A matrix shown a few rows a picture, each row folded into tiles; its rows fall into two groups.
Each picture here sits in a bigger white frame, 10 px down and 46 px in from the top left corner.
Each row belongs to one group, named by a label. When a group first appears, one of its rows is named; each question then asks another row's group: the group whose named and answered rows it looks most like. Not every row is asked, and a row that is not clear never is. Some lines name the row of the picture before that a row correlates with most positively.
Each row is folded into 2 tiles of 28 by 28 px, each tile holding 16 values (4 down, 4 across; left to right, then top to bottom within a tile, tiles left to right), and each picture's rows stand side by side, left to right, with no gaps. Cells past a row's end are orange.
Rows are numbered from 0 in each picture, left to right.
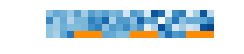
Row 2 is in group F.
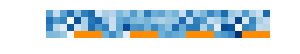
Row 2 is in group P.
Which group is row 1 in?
P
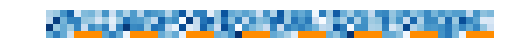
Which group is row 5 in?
P
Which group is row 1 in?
P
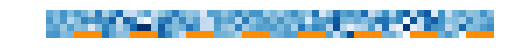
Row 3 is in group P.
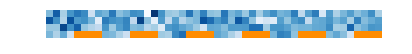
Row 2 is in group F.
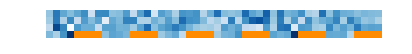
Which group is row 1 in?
F
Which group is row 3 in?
F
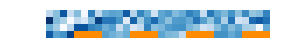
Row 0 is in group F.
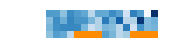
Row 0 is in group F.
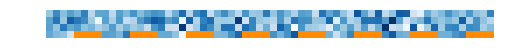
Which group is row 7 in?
P
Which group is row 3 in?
P
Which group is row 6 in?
F
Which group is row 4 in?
P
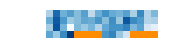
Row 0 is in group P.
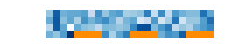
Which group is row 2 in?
F
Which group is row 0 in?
P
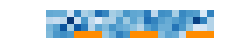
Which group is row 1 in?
F
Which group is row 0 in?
P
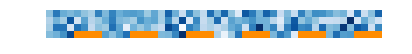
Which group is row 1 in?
P
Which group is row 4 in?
P
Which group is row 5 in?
P
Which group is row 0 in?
P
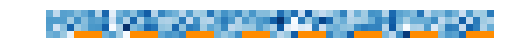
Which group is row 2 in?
P
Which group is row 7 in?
P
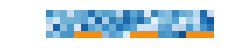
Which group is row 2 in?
F
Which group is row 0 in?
F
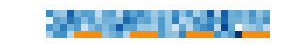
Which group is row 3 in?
P
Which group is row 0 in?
F
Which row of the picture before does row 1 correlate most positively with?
1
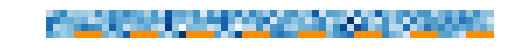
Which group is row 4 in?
F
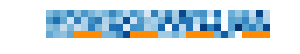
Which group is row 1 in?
P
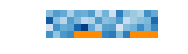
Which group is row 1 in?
F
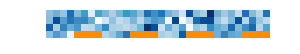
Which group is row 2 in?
F
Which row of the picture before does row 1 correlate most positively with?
1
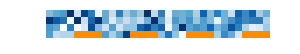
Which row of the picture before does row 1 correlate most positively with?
1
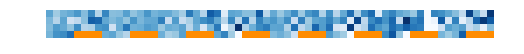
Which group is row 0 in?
F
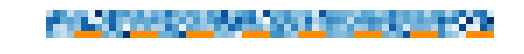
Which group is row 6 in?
P
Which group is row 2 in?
P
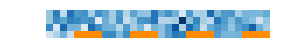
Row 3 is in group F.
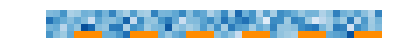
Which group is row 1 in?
P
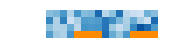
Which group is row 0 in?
F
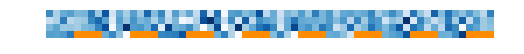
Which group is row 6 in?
P
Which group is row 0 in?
F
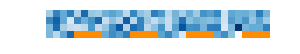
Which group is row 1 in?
P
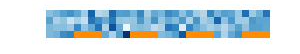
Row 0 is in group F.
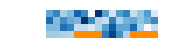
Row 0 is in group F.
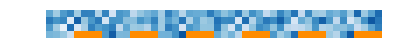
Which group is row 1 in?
F
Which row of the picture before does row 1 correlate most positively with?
1
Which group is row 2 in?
P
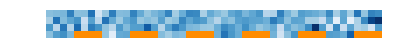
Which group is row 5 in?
F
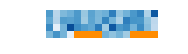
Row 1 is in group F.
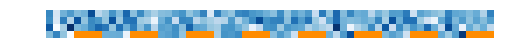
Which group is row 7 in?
P
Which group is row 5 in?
P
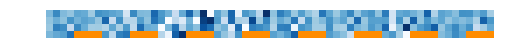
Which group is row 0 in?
P
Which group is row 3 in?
F
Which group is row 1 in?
F
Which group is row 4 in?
P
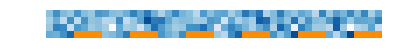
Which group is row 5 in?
P
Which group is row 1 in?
F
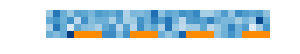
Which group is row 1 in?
F
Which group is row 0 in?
P
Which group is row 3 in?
F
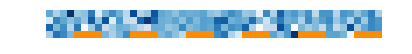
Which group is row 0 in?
F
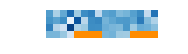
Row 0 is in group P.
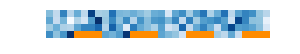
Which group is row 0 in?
F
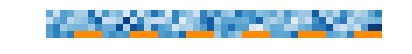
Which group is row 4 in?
F
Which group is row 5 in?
F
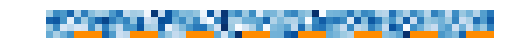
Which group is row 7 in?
F
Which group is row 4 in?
F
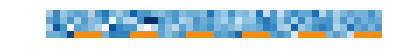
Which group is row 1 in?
F
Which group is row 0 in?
P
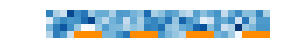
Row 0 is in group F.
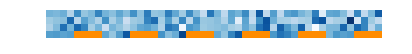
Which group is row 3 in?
F
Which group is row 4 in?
F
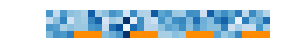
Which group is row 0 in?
F
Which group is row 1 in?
P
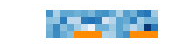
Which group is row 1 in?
F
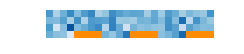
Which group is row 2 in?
P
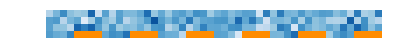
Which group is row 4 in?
P
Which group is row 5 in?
P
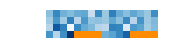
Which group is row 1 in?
P
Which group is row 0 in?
P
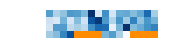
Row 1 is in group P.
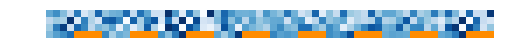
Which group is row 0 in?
P
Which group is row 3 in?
P
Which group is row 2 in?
P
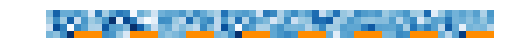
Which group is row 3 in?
P
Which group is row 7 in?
P
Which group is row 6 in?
F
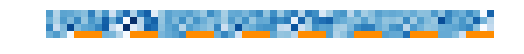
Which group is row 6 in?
P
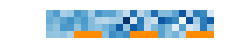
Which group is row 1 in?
P
